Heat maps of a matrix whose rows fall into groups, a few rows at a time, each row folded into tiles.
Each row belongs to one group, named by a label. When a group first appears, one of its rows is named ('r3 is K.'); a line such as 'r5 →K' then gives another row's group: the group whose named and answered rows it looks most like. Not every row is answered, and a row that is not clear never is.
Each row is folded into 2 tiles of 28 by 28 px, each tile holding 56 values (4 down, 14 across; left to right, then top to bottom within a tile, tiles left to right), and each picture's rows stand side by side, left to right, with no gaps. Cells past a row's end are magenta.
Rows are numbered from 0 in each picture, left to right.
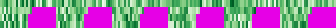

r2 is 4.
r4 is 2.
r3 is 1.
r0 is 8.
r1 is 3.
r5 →4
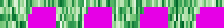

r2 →4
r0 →1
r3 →2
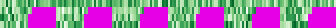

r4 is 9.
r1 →8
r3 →8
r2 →8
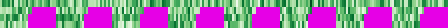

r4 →3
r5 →8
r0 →1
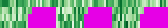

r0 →8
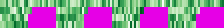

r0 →4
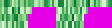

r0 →1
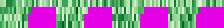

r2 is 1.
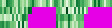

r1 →3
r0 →9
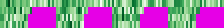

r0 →2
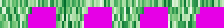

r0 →8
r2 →8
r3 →4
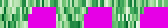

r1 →4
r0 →3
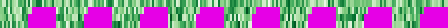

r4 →2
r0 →3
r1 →3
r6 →1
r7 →4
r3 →4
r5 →2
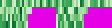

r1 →4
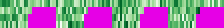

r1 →4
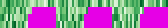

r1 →8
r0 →2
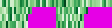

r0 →8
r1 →9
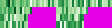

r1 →8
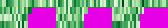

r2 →9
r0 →9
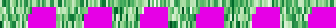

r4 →2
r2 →2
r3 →9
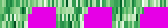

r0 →2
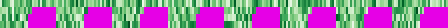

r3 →4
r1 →8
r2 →4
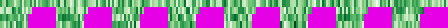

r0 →1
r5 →8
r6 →1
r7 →2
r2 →9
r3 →4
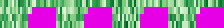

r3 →3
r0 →3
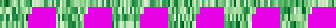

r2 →3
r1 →4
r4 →9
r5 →2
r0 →1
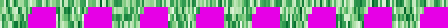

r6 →3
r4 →3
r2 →1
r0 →4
